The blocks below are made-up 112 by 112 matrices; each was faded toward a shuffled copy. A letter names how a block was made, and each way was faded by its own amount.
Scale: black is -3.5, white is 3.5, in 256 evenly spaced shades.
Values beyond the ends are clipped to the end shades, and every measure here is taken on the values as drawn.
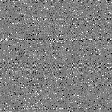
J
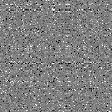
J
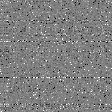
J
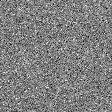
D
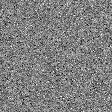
D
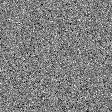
D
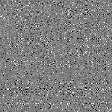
J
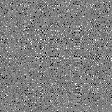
J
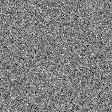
D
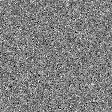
D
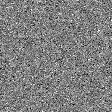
D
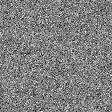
D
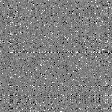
J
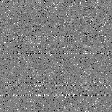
J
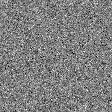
D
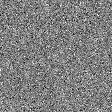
D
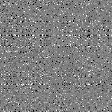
J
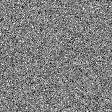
D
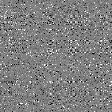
J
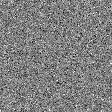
D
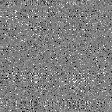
J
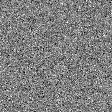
D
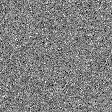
D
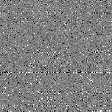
J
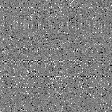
J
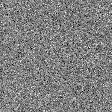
D
